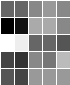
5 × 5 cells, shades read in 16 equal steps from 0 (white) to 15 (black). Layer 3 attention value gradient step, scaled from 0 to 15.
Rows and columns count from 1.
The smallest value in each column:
0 1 5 5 4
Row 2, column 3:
5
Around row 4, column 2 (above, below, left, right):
1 11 11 7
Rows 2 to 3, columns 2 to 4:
14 5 5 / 1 9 9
